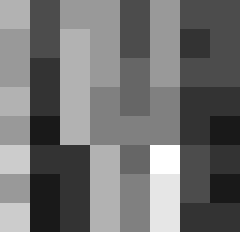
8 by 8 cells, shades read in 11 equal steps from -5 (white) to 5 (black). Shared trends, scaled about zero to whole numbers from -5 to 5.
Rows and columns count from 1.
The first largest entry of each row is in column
2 7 2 2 2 2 2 2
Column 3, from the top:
-1 -2 -2 -2 -2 3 3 3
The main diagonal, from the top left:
-2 2 -2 0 0 -5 2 3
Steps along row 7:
up down down up down up up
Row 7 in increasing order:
-4 -2 -1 0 2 3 4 4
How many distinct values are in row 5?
5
